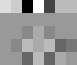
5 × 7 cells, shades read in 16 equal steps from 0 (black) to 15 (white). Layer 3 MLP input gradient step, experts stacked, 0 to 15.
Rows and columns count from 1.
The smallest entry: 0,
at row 1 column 3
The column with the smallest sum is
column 3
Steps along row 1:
down down up down up same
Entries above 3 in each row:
6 7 7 7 7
